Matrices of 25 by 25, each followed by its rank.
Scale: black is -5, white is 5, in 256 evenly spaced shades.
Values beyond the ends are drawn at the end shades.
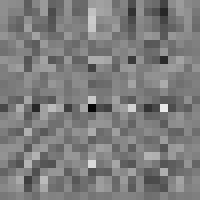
three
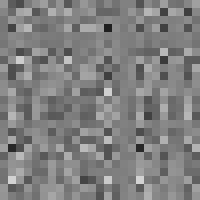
three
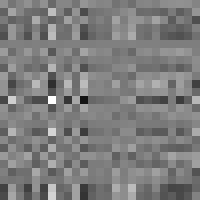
two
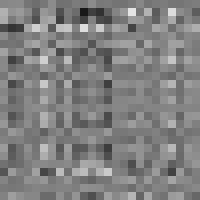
three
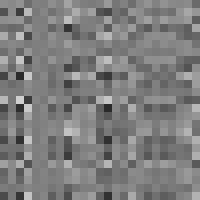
two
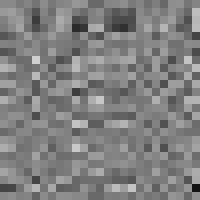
three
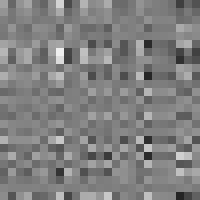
two
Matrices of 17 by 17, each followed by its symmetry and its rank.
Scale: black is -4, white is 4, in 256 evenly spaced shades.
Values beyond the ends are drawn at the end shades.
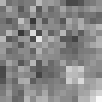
symmetric, rank three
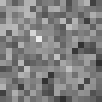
symmetric, full rank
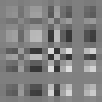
symmetric, rank one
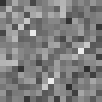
symmetric, full rank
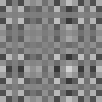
symmetric, rank one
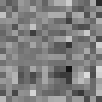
neither, rank three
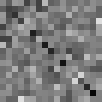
symmetric, full rank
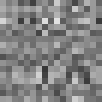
neither, rank three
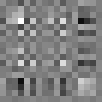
symmetric, rank two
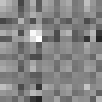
symmetric, rank two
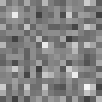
symmetric, rank three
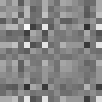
symmetric, rank two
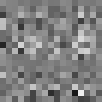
neither, rank three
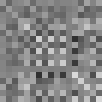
symmetric, rank three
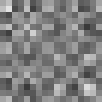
symmetric, rank two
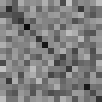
symmetric, full rank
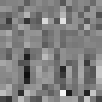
neither, rank three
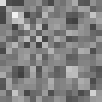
symmetric, rank three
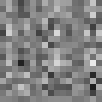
neither, rank three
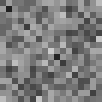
symmetric, full rank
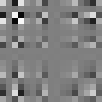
symmetric, rank one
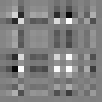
symmetric, rank one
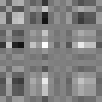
symmetric, rank one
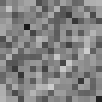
symmetric, full rank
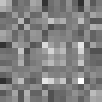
symmetric, rank two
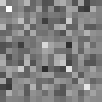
symmetric, rank three
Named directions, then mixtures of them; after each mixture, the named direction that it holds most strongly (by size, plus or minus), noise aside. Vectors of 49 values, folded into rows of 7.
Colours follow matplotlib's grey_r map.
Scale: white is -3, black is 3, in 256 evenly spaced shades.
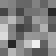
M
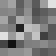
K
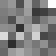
K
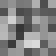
M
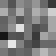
K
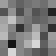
M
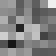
K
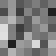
M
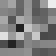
K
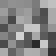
M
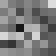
K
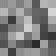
M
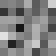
M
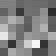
M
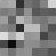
K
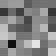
M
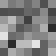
M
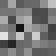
K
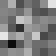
K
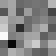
M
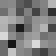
M
